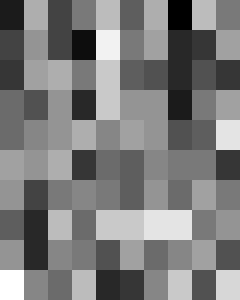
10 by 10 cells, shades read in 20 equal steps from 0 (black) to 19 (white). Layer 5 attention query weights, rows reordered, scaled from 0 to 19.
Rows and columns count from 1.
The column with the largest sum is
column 5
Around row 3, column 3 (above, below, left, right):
5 11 12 9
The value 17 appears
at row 5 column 10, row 8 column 7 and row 8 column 8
